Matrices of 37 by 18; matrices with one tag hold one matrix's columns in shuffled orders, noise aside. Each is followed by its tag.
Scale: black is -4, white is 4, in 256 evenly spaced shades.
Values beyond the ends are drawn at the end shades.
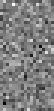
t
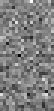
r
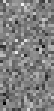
t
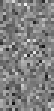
t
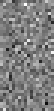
t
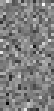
t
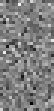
t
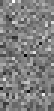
r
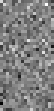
t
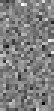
t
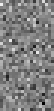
t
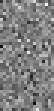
t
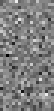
r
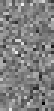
t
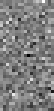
r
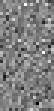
t
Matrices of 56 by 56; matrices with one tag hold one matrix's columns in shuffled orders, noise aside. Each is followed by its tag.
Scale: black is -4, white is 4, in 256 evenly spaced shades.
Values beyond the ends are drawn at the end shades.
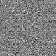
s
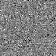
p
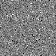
p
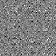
s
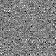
s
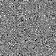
p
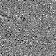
p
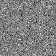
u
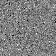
u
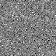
p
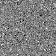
u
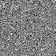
u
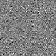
s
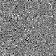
p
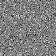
p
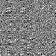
s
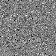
p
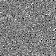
p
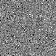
p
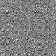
s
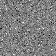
u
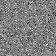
u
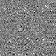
s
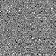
s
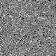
p
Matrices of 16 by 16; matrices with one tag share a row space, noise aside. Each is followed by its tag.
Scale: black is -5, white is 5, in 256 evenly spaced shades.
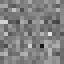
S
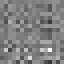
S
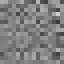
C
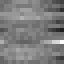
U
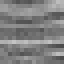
U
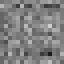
S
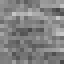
U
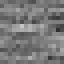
U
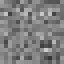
S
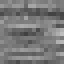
U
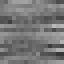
U
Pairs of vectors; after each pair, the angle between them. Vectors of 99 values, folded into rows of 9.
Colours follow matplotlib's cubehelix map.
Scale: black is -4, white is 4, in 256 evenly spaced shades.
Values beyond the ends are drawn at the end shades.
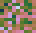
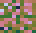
nearly opposite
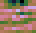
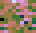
partly opposed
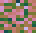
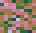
orthogonal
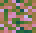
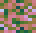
nearly parallel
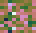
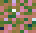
orthogonal
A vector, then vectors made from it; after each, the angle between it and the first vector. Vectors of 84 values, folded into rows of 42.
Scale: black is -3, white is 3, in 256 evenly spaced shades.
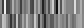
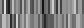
nearly parallel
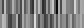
nearly parallel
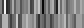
nearly parallel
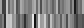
partly opposed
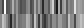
nearly parallel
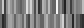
partly opposed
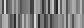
nearly parallel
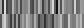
nearly parallel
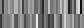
orthogonal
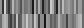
nearly parallel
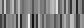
orthogonal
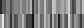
orthogonal
